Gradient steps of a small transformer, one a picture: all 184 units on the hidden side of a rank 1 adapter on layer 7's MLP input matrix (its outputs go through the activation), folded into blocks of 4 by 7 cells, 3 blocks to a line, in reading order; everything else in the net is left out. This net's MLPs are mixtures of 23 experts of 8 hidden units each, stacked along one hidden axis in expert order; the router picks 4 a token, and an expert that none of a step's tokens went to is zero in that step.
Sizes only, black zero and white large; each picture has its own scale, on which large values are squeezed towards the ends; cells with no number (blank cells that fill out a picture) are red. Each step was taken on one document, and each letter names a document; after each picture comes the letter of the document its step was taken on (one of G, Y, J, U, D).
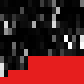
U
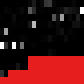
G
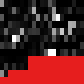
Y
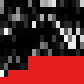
U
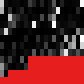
U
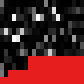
Y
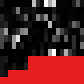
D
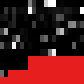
G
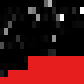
G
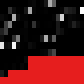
G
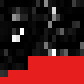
Y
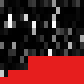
U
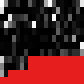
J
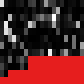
J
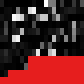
Y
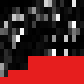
Y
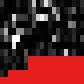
Y
